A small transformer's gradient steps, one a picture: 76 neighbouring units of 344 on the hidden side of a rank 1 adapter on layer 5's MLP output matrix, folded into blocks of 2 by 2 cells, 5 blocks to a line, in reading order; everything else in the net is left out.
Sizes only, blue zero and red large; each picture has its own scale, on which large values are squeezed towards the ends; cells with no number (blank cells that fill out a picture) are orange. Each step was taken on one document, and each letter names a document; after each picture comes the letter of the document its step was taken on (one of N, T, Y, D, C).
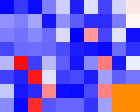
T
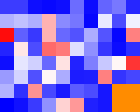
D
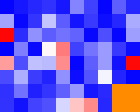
D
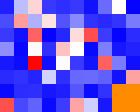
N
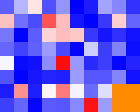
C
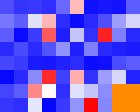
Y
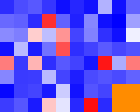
D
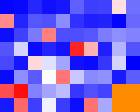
Y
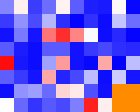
C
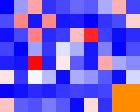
N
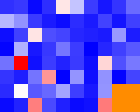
T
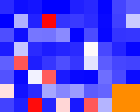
T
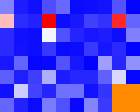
C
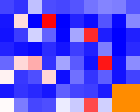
N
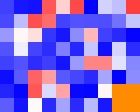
T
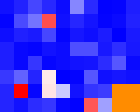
Y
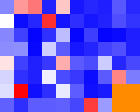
C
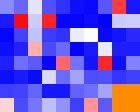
N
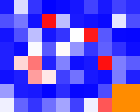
N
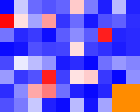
Y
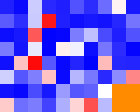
N
